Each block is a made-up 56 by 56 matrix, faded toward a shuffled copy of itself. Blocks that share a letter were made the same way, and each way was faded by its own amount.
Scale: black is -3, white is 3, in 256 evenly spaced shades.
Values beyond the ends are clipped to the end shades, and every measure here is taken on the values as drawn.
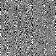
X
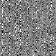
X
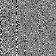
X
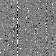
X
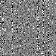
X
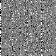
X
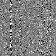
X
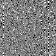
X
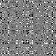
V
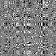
V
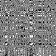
V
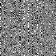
X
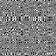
V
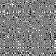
V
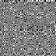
V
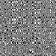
V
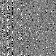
X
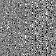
X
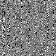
X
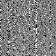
X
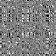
V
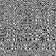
V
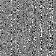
X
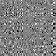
V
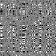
V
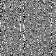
X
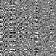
V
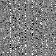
X
